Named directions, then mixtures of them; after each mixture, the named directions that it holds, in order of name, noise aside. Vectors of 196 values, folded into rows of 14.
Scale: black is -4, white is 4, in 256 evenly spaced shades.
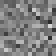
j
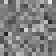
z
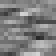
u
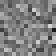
j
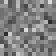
z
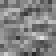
u, z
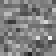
j, u, z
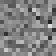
j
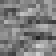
u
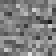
j, u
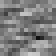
u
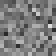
j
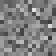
j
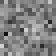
j, u, z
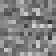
j, u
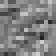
u, z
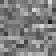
j, u, z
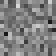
j, z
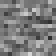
j, u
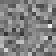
j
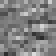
u, z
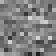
j, u, z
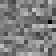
j, u, z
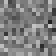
j, z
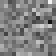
j, u, z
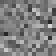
j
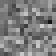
j, u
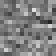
j, u
